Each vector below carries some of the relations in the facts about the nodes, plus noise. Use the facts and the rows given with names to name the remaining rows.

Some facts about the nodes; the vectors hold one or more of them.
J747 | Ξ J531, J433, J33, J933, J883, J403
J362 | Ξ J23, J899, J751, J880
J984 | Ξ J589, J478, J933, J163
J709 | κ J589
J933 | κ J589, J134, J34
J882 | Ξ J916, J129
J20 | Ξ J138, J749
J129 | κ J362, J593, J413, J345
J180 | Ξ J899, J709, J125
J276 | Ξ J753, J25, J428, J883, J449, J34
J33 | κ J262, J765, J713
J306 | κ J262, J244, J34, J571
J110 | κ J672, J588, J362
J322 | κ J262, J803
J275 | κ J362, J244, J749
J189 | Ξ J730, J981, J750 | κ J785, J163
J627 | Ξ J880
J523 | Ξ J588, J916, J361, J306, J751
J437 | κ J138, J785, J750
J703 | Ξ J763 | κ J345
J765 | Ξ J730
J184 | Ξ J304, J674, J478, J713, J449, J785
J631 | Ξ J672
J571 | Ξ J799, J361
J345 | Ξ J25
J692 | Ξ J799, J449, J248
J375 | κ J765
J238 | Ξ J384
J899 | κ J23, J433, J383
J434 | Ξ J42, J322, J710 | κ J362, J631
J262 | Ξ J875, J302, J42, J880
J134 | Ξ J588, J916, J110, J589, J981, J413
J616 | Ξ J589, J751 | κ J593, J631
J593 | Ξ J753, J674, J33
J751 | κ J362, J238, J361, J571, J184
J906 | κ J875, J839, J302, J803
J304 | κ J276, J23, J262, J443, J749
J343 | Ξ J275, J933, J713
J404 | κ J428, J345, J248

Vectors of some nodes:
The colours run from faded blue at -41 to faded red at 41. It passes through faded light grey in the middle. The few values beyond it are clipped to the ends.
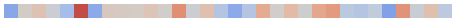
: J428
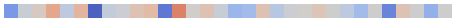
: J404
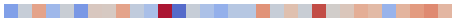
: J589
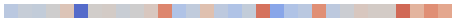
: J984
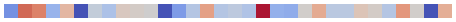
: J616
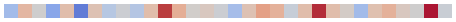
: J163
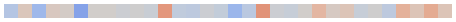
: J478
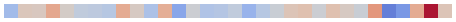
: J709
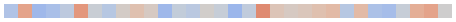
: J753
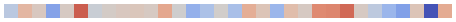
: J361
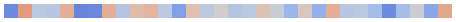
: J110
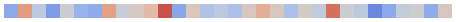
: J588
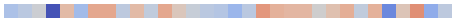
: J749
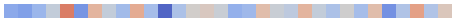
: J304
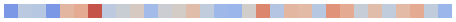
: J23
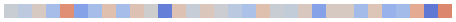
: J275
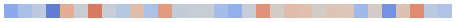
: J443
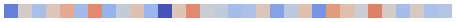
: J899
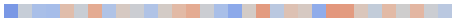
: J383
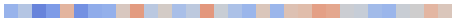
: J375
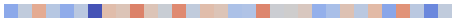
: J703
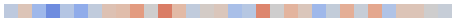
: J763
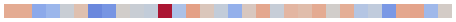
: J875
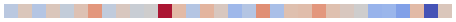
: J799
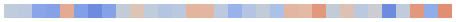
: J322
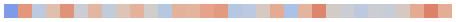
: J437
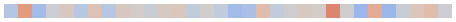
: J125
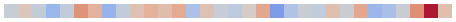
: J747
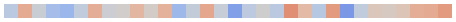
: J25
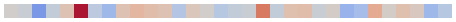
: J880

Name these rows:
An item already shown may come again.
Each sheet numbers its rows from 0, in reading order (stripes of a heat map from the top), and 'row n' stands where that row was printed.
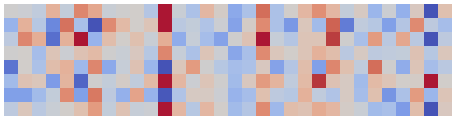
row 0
J692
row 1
J672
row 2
J362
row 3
J449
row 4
J899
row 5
J163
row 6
J304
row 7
J799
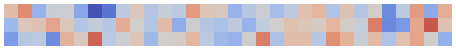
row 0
J906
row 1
J709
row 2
J23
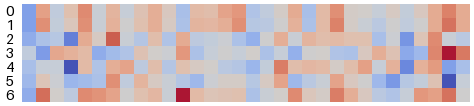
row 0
J437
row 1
J437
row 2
J443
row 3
J933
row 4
J749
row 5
J523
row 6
J750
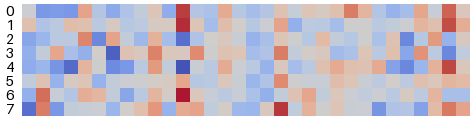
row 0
J713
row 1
J343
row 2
J304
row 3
J703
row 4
J33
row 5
J478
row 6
J730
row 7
J384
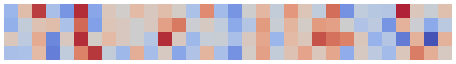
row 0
J345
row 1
J248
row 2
J571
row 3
J276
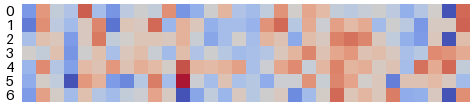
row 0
J434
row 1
J238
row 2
J361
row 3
J34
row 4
J138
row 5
J765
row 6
J751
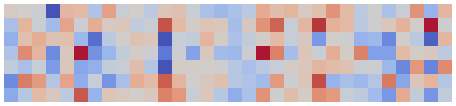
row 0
J244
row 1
J785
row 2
J129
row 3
J593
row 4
J306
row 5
J189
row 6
J248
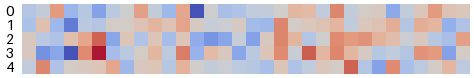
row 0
J134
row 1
J20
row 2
J184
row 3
J262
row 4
J180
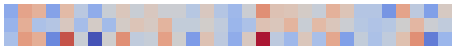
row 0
J413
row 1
J981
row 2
J631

